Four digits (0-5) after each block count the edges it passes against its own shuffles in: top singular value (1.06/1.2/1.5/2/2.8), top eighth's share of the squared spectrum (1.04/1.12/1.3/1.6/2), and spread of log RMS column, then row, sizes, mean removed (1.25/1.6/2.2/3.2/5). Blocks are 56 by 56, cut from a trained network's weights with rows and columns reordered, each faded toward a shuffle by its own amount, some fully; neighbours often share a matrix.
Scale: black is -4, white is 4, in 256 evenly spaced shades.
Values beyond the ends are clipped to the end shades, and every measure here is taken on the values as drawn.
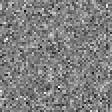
1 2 0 0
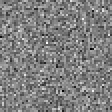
2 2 0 0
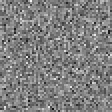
1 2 0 0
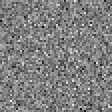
0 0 0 1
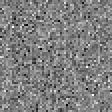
1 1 0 0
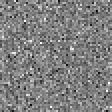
0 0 0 0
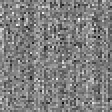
3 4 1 3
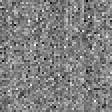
2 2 0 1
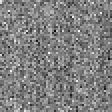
2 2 0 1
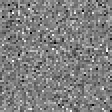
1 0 0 0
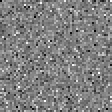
0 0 0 0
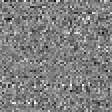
2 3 1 3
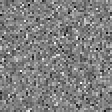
0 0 0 0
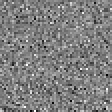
2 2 0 2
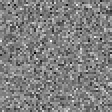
1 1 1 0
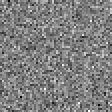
0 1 0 0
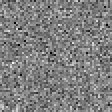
1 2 0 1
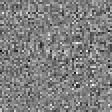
3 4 2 2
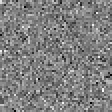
1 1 0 0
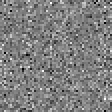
2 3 2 0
